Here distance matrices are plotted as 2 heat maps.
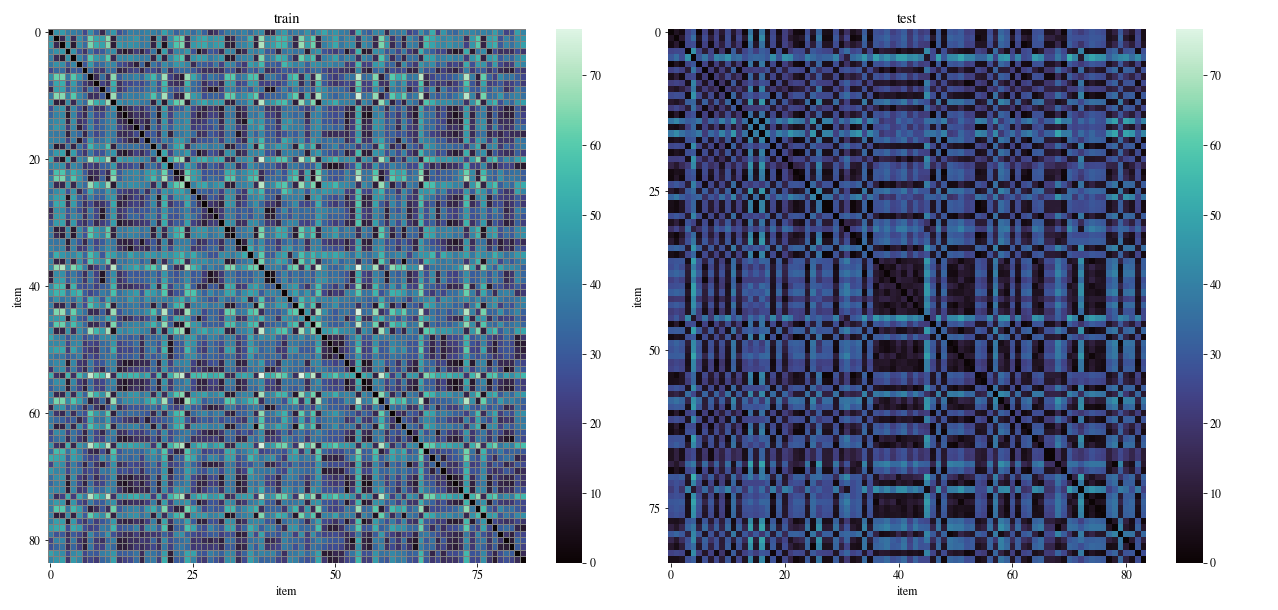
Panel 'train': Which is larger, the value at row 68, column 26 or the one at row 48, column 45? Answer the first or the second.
the second
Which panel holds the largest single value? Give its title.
train
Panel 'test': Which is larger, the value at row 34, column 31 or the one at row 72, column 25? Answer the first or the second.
the first
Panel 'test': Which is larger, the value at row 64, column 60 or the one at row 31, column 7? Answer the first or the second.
the first
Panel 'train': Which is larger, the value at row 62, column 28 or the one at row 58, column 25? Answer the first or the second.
the second
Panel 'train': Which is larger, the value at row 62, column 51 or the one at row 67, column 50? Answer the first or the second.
the first
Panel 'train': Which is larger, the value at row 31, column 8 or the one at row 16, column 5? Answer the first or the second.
the first
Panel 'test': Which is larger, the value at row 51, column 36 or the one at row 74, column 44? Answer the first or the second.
the second
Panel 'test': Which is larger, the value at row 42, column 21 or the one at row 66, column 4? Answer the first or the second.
the second
